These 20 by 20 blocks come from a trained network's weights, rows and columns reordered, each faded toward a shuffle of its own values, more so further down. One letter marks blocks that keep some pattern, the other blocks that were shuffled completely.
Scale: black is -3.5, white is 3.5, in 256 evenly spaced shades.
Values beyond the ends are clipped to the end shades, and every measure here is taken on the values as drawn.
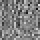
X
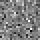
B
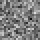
B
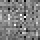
X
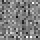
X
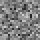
X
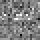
X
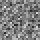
B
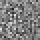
B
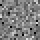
B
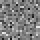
B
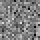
B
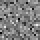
B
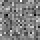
X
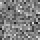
B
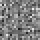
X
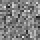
X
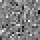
B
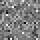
B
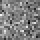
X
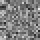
X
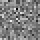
X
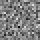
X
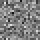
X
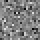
B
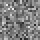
B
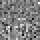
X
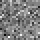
B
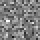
X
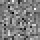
B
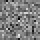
B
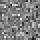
B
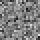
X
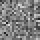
X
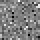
B
